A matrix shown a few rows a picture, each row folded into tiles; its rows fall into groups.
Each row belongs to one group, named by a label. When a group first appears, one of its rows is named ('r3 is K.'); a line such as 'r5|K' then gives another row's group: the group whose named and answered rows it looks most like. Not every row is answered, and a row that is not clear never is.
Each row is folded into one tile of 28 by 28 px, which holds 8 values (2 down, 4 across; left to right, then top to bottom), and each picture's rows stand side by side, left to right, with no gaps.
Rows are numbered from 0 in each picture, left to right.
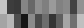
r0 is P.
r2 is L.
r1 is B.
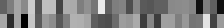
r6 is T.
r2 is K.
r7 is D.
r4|L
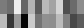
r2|P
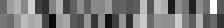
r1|P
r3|B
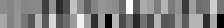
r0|T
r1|L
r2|K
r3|B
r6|L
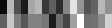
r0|D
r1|P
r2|K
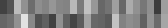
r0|K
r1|B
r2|B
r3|P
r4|T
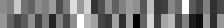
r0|B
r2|K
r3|P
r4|B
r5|D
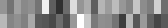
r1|B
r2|K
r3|T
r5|B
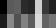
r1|D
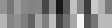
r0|T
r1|L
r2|K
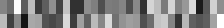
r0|B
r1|P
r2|D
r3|L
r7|K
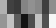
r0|P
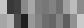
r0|P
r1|P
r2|K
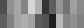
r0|K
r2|T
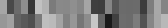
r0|P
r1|K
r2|T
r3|P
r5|K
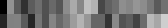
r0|D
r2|K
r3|P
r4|B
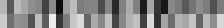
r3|L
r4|K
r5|D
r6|L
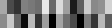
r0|P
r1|B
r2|P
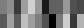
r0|L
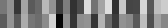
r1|K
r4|D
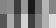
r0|L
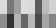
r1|T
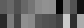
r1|B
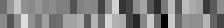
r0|K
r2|L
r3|L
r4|P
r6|T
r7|P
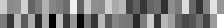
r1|B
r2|B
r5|D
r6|B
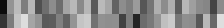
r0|K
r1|P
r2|K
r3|T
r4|B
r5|K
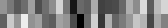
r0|L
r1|P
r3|D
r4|K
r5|T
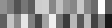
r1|K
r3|B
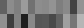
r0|B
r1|B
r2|L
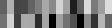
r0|D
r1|B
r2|P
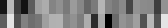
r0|D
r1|K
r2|T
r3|B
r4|L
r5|L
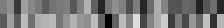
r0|L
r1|L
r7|D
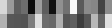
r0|P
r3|L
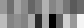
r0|T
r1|B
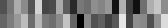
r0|K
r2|P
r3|B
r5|K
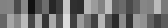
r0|L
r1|D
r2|D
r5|B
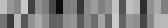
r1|D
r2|D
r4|T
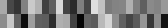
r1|P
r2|P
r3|K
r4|B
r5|B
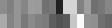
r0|T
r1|P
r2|K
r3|P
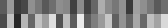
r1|L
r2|L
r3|K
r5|L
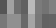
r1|P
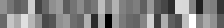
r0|L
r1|P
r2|P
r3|B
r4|P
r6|K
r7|D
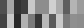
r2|T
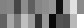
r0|L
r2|K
